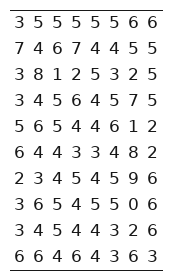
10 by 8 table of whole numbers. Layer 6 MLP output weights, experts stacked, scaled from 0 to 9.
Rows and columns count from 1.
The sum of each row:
40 42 29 39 33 34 38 34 31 38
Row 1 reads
3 5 5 5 5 5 6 6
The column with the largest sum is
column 2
